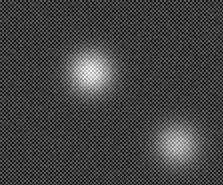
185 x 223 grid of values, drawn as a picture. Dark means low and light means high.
Two bumps rise from the field. No lone cell stands out from its neighbours. Neither half mirrors the other. No single row or column stands out from its neighbours.
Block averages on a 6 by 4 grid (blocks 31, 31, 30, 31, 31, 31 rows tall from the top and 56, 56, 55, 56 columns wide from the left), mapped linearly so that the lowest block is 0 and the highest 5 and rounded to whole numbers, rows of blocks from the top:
0 0 0 0 / 0 2 0 0 / 0 5 0 0 / 0 1 0 0 / 0 0 1 3 / 0 0 0 1
